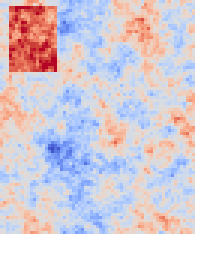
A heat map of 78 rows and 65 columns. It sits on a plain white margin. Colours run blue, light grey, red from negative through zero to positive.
Mirror symmetry: none. Odd patch: higher, in the top left. Ninth with the highest average: top left.
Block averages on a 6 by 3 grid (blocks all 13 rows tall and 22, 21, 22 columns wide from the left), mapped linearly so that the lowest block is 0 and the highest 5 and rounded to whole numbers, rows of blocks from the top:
412 / 512 / 212 / 112 / 101 / 202
